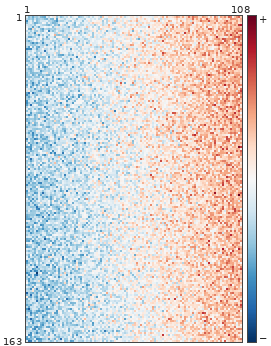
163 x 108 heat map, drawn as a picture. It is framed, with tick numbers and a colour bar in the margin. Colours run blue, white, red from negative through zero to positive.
Stripes: none. Slope: up to the right. Grain: fine. Histogram: bell-shaped. Odd rows or columns: none.
